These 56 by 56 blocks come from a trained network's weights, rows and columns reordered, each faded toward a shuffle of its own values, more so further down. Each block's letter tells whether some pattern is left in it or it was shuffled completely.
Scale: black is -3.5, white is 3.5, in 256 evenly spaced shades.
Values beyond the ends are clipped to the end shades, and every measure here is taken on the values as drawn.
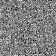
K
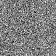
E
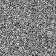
K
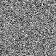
E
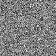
K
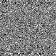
K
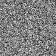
E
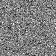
E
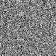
K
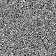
E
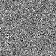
K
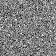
E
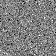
E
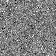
E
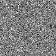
K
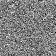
E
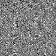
K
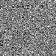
K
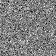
E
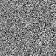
K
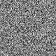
K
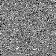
K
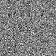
K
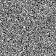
E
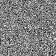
E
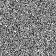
E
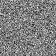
E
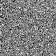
E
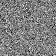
E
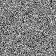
E
